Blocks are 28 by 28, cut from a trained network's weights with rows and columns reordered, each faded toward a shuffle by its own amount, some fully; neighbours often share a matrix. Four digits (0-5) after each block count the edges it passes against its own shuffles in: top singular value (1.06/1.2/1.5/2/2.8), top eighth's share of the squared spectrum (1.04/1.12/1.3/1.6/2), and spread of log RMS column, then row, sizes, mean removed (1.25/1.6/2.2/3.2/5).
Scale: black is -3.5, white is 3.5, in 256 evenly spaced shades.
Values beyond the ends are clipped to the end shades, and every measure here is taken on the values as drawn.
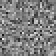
3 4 1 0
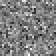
1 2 0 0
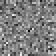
2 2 0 0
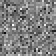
0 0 0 0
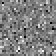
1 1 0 0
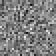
2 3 1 0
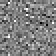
2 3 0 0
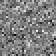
0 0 0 0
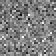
0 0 0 0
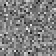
0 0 0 0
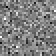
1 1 0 0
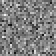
0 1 0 0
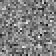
0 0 0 0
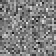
0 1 0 0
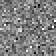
0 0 0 0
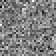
1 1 0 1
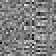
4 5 2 0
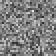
1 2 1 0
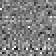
2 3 0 1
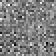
3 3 1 2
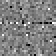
3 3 0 1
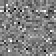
2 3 0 1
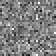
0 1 0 0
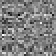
3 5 2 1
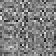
3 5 2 2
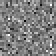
2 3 1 0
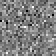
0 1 0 1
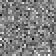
0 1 0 0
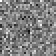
1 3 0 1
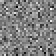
2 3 0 1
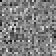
2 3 1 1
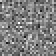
2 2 0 0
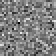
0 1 0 0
